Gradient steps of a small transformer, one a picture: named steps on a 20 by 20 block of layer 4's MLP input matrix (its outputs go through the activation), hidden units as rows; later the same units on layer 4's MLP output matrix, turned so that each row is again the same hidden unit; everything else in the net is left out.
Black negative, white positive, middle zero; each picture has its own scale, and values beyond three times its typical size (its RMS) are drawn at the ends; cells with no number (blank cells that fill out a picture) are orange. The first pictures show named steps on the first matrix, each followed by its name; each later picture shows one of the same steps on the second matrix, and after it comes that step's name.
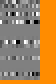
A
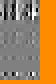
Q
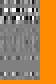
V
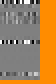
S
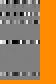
S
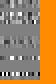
A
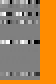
S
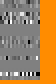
A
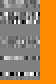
A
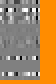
V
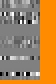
A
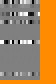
S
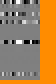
S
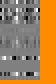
V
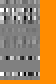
V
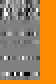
Q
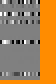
S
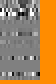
Q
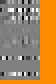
V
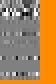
Q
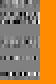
A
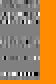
A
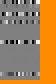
S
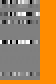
S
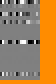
S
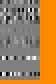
V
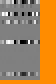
S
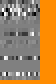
Q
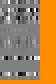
V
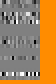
A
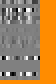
V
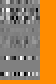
V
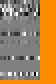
Q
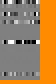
S
